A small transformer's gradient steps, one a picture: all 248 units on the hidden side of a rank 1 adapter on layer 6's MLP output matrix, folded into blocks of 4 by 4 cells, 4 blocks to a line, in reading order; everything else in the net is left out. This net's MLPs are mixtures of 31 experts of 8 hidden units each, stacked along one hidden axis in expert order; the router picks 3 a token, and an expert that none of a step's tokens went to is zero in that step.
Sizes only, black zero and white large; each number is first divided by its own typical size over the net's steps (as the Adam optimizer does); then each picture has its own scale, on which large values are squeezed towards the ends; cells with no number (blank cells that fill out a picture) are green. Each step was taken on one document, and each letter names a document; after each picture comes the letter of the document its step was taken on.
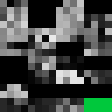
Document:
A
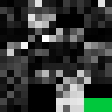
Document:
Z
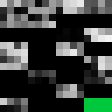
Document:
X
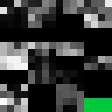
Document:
X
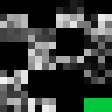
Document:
A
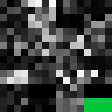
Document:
Z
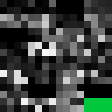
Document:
Z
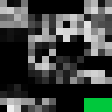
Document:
A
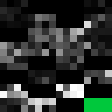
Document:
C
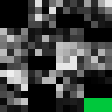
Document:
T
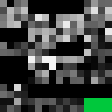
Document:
A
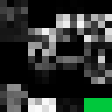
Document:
A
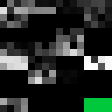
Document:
X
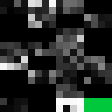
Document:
T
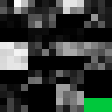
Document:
T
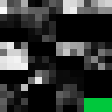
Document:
X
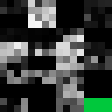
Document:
T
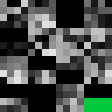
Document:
Z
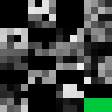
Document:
T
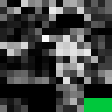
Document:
C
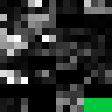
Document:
C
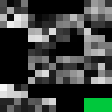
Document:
A
